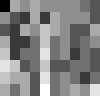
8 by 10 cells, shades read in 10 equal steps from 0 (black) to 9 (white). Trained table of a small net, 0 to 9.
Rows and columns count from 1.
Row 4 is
6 2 2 4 7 4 5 3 4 5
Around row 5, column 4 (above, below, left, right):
4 4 4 8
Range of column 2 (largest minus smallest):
5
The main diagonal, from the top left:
0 3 6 4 8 3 5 6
